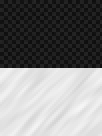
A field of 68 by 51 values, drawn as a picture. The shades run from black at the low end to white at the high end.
It is made of 2 by 1 panels. Panel 1,1: very low, checkered, faint in contrast. Panel 2,1: very high, slanting up to the right, faint in contrast.
